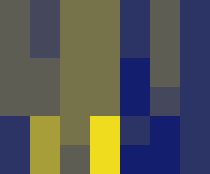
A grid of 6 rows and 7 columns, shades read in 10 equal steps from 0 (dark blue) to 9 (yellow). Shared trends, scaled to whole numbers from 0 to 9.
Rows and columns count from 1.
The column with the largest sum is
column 4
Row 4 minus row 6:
2 -3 1 -5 0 2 0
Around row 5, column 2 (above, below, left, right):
3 6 1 4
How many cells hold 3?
10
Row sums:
18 18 18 17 22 20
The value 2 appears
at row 1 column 2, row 2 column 2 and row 4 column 6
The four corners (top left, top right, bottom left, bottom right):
3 1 1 1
